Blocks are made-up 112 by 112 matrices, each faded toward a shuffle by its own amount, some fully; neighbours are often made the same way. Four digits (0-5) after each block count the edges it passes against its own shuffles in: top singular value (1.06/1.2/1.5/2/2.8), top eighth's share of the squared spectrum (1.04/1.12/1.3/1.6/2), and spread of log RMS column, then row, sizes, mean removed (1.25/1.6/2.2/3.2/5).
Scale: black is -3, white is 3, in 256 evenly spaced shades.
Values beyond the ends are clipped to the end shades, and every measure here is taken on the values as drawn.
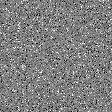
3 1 0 0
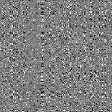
5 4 3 3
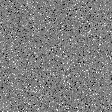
1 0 0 0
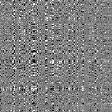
5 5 4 3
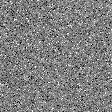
0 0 0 0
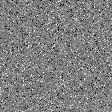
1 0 0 0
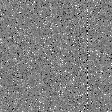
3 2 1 0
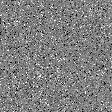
0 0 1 0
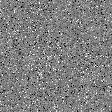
0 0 0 0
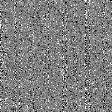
3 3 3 0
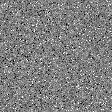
0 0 0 0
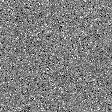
0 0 0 0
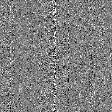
1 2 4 0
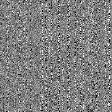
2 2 4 0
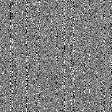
2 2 4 0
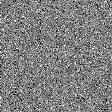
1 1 2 0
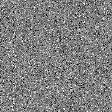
1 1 2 0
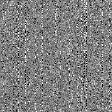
2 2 4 0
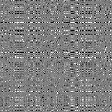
5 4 3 4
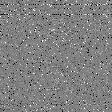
4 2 0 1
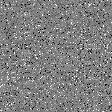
3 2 0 1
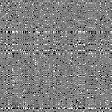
5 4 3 3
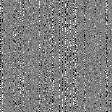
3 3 4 0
